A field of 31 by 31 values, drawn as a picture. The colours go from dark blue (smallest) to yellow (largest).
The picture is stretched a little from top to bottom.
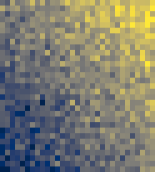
No row or column stands out. The ninth with the highest average is the top right. The ninth with the lowest average is the bottom left. Values rise toward the top right. The halves do not mirror each other. No regular stripes run through it. Fine speckle covers the field. Overall the values sit about 50% of the way up the scale.
